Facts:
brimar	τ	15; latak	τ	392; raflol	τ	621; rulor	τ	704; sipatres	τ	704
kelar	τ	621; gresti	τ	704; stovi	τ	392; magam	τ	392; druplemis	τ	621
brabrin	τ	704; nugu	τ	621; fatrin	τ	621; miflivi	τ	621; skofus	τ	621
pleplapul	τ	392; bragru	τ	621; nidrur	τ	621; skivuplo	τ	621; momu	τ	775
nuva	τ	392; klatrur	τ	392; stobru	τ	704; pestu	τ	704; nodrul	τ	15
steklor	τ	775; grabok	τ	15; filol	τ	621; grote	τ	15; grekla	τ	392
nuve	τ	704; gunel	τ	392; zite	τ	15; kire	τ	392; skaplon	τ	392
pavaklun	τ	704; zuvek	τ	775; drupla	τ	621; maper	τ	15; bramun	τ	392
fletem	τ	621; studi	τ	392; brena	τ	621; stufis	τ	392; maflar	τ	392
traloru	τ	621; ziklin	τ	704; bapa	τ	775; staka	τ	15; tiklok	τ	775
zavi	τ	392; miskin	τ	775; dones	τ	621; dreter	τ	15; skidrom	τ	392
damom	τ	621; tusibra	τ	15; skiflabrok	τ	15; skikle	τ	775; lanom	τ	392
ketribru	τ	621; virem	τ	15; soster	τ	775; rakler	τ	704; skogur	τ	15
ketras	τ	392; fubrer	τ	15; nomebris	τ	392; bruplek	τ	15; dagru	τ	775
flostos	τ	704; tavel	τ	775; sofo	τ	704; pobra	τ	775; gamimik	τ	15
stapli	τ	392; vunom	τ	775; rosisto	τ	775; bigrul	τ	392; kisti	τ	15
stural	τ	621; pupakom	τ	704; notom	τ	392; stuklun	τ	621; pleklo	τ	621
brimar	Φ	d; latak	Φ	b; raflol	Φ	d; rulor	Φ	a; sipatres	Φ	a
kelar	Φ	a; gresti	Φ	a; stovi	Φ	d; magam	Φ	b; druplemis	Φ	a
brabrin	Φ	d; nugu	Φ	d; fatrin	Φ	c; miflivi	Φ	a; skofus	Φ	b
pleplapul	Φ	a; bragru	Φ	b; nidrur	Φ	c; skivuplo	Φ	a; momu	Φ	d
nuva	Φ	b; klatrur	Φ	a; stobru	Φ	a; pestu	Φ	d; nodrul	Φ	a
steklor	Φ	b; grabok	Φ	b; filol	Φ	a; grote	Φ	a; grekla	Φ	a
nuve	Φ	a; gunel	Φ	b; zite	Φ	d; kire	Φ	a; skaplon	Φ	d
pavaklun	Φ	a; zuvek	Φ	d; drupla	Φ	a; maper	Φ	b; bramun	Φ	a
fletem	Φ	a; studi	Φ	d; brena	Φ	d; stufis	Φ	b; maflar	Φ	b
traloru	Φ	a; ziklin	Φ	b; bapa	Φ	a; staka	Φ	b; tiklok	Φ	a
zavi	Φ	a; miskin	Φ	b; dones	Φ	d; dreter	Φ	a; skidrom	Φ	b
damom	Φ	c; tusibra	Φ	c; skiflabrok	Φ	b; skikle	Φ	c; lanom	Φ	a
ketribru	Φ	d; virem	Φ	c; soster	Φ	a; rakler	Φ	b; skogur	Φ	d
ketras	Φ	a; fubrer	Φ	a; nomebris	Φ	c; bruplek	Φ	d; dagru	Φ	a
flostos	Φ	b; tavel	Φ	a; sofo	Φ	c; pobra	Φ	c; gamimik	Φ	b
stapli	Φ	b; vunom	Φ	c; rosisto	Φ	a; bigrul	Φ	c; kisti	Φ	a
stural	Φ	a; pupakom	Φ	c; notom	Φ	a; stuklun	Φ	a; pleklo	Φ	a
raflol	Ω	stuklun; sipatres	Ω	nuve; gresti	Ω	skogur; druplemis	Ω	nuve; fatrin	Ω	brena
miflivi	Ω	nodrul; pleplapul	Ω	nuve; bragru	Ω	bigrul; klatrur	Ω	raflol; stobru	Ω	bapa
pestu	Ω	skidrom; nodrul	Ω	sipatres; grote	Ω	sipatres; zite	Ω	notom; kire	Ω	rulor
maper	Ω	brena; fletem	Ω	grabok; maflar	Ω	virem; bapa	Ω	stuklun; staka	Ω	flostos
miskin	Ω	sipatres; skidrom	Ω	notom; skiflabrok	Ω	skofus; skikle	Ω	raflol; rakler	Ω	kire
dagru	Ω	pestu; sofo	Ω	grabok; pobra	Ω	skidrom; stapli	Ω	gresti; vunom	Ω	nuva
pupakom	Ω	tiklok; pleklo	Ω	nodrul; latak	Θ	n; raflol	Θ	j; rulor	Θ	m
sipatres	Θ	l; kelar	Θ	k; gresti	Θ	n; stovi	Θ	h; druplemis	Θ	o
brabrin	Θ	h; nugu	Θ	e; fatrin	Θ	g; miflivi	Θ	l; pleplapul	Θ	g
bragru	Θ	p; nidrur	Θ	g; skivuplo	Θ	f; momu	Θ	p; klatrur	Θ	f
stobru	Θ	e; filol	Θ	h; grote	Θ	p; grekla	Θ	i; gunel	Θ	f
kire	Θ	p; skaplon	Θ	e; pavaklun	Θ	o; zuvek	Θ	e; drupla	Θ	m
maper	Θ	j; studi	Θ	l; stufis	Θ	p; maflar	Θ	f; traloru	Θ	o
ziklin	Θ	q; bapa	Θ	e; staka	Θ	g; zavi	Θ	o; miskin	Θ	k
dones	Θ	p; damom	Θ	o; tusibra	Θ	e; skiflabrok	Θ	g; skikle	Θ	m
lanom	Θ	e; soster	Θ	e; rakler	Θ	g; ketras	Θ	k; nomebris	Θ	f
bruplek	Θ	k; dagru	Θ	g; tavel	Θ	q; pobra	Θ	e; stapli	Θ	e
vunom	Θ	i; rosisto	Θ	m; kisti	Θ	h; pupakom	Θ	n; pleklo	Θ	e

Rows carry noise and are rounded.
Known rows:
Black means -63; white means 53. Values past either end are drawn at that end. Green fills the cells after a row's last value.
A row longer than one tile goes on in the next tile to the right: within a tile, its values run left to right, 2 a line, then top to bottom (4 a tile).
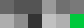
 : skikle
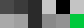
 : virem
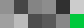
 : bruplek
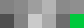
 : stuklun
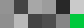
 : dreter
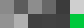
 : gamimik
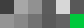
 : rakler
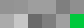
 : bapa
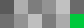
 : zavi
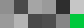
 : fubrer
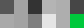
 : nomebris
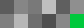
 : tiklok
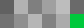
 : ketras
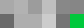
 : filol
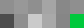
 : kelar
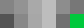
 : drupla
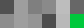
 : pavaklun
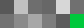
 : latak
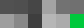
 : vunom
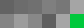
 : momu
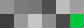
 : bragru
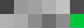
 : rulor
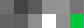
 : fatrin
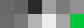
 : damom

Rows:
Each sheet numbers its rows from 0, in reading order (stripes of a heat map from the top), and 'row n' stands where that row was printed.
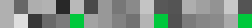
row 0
kisti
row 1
pestu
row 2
pleplapul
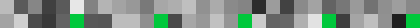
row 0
maper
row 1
fletem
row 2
pleklo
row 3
sofo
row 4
skofus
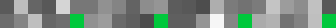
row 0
stufis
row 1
steklor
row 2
nidrur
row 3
stobru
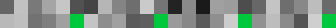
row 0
brabrin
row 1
flostos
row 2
pupakom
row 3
sipatres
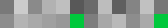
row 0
lanom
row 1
studi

